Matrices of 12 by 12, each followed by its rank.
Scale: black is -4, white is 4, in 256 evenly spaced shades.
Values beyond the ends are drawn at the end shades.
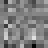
two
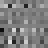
two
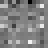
two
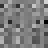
two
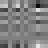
one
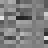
two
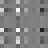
one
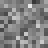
full rank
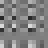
one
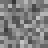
full rank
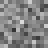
full rank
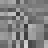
two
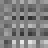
one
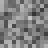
full rank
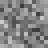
full rank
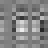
one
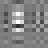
one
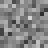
full rank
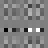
one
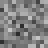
full rank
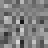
two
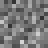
full rank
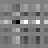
one
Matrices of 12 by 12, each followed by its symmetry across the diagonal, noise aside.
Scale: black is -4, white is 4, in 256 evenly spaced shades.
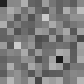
symmetric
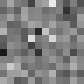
antisymmetric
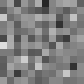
antisymmetric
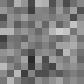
antisymmetric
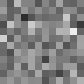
neither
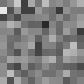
neither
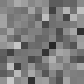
symmetric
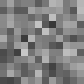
antisymmetric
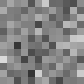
neither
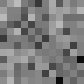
symmetric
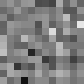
antisymmetric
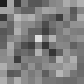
symmetric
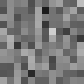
neither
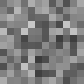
symmetric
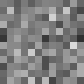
neither
